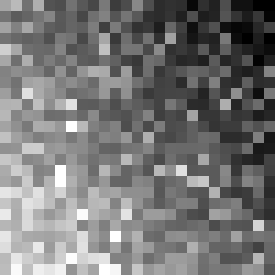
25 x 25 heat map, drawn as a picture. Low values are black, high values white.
Slope: up to the bottom left. Ninth with the lowest average: top right. Odd rows or columns: none. Stripes: none. Grain: fine.
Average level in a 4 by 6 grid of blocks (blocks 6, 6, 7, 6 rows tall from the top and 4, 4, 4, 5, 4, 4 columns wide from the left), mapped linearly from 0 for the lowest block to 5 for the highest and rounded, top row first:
3 2 2 1 1 0 / 4 3 3 2 2 1 / 4 4 3 3 2 1 / 5 5 4 3 3 2
